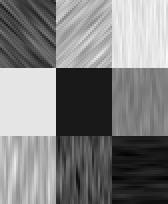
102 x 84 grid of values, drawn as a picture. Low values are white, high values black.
The table splits into 3 rows of 3 panels. Panel 1,1: high, slanting down to the right. Panel 1,2: low, slanting up to the right. Panel 1,3: very low, streaked downward, faint in contrast. Panel 2,1: very low, flat. Panel 2,2: very high, flat. Panel 2,3: middling, streaked downward, faint in contrast. Panel 3,1: low, streaked downward. Panel 3,2: high, streaked downward. Panel 3,3: very high, streaked across, faint in contrast.
